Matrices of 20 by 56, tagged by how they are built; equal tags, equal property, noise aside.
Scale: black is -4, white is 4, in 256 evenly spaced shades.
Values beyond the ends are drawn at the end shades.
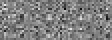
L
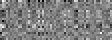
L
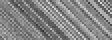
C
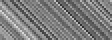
C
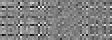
L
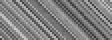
C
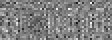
L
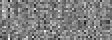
L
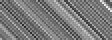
C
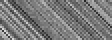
C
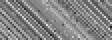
C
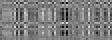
L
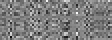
L
